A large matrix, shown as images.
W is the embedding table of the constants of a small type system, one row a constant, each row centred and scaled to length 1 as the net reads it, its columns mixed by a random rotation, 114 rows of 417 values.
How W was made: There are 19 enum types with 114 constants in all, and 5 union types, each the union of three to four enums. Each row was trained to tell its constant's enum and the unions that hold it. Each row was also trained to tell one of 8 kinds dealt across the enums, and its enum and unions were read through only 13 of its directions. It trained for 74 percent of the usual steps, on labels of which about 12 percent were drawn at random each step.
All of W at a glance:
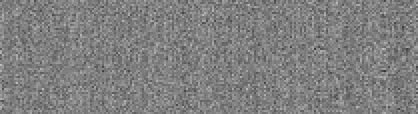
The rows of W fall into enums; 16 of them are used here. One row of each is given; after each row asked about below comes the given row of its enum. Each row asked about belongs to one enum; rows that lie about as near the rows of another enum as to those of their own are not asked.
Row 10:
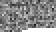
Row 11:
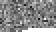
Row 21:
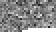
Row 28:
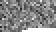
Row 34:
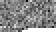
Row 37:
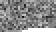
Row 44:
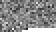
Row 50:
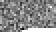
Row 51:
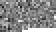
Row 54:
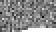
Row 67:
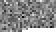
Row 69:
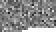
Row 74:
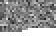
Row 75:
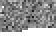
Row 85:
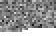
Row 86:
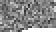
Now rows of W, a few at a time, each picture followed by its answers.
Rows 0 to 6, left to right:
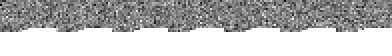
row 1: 34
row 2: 44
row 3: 69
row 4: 37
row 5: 54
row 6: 85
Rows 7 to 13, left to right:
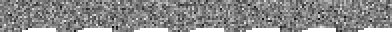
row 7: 86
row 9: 28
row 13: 51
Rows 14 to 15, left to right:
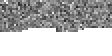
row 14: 37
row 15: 85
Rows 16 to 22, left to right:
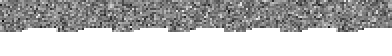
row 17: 34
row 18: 10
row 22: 34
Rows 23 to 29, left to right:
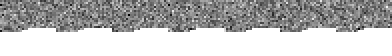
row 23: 50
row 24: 21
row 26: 50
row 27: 34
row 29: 50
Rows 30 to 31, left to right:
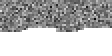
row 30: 28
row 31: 28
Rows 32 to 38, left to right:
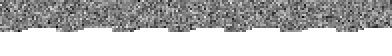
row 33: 28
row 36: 34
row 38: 85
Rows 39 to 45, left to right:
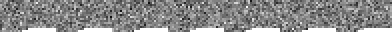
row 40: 11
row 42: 75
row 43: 51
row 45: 10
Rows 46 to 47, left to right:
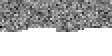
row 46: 28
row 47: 34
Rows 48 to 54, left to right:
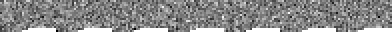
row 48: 11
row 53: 51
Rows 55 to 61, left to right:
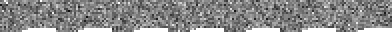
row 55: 37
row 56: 75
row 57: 74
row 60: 75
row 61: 44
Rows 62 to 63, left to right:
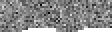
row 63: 54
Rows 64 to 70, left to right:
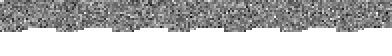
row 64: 50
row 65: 37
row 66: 21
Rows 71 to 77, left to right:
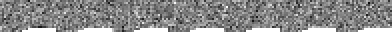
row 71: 34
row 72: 51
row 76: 51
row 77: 69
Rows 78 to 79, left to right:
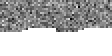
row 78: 44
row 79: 75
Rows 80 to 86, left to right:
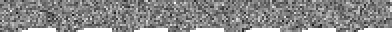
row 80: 44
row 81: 10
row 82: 74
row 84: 54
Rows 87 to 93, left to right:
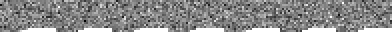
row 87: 28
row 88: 75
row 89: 75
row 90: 54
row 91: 37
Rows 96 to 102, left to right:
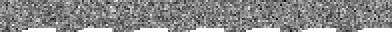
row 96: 44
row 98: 37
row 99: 50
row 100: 74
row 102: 28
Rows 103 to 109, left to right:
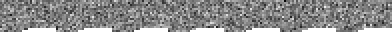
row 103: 44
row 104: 74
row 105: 51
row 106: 21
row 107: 37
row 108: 75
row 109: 51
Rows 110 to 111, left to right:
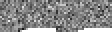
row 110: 54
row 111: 74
